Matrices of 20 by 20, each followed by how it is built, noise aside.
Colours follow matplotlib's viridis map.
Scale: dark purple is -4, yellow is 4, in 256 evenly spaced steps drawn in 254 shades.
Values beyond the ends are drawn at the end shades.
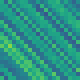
Toeplitz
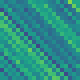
Toeplitz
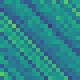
Toeplitz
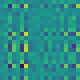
low rank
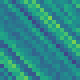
Toeplitz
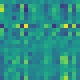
low rank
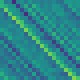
Toeplitz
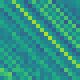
Toeplitz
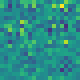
low rank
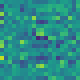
low rank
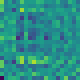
low rank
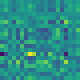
low rank
